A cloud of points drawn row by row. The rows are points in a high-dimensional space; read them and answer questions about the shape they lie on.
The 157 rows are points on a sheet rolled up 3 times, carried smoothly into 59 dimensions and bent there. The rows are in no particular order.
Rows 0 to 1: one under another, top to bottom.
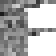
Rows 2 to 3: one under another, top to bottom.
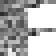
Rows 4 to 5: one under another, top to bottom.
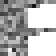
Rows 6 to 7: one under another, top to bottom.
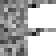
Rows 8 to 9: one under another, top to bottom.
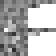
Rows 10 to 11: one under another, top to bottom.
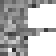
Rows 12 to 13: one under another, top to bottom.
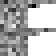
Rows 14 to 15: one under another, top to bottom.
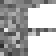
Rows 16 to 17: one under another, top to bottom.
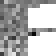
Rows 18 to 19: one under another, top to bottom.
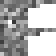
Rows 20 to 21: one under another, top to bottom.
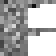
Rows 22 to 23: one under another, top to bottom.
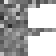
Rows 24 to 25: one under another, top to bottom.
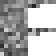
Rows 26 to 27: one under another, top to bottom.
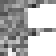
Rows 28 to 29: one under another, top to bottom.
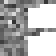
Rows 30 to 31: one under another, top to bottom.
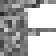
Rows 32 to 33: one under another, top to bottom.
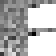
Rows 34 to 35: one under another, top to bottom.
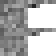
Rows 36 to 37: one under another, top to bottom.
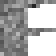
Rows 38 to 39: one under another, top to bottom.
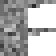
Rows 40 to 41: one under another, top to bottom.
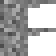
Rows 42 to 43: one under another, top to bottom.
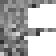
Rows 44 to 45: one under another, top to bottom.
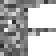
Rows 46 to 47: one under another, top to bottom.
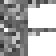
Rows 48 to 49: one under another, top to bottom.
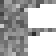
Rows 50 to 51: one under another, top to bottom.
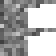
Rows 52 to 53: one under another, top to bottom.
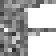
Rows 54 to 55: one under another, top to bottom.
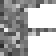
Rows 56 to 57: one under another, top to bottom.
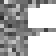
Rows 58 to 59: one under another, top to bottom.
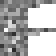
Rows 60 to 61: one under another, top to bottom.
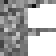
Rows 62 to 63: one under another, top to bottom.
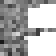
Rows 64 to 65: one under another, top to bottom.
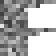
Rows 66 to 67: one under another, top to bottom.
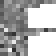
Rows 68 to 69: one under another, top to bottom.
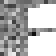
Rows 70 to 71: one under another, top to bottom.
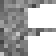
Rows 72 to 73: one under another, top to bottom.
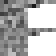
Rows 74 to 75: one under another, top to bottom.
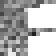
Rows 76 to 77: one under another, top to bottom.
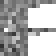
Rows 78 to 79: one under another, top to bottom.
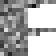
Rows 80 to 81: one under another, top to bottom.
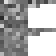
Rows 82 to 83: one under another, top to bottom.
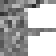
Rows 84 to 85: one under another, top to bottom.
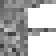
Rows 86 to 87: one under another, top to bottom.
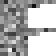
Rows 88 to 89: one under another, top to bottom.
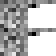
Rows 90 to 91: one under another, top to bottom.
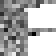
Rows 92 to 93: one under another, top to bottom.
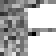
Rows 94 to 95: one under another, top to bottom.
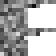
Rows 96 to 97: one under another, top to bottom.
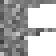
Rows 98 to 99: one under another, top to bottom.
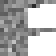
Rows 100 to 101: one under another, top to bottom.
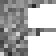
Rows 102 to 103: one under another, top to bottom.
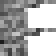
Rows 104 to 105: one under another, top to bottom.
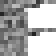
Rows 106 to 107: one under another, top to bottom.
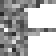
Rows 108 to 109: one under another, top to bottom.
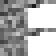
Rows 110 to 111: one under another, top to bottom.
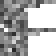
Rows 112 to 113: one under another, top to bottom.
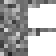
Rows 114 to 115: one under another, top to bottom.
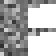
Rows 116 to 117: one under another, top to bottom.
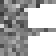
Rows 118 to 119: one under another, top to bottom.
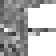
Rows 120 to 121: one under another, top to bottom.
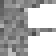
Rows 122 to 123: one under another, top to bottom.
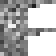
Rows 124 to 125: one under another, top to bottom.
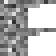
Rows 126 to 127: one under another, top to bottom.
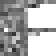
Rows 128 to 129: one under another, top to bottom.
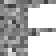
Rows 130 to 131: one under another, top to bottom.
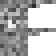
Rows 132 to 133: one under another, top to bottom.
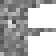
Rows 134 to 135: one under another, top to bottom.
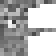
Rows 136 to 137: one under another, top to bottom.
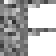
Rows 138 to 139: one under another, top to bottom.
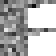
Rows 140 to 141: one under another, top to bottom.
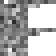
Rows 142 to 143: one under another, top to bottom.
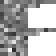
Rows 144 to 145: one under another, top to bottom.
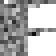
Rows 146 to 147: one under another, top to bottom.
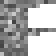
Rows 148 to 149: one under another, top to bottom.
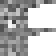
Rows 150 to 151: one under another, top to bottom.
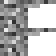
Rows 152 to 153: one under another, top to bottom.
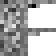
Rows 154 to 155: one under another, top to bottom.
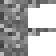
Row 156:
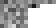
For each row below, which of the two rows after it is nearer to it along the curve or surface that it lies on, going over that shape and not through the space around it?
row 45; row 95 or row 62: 95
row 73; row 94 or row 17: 94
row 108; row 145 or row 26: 145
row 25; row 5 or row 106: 106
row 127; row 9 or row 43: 9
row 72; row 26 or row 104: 104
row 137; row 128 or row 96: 128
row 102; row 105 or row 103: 105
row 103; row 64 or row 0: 0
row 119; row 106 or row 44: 44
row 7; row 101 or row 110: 110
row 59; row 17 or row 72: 17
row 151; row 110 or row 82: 110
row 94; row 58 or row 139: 58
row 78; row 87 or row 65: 65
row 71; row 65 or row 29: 29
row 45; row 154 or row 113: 113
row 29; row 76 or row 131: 76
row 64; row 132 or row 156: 156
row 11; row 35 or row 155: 155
